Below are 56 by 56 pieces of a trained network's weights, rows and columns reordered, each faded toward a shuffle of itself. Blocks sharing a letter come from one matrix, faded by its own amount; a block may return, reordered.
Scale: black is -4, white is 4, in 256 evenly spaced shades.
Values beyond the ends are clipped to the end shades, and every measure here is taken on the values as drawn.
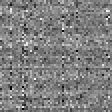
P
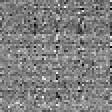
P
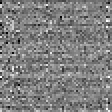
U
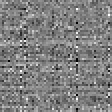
U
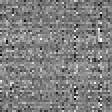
U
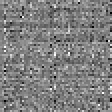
P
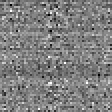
P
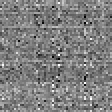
P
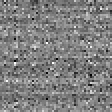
P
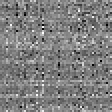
U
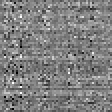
U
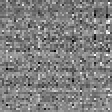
U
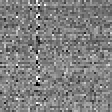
P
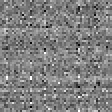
P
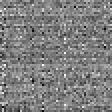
U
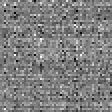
U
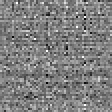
P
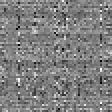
U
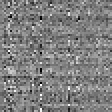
U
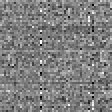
P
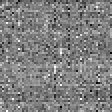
P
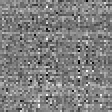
P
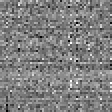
U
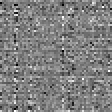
P
